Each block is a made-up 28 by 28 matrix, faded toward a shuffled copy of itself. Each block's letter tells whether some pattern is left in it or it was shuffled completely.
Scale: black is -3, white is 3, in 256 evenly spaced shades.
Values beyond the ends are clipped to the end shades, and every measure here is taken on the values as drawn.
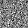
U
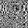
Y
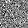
U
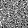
U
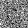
U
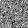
U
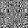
Y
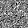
U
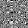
Y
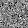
U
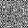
Y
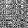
Y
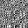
Y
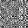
Y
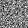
U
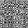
Y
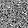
U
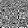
Y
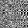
Y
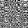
Y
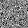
U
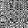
Y
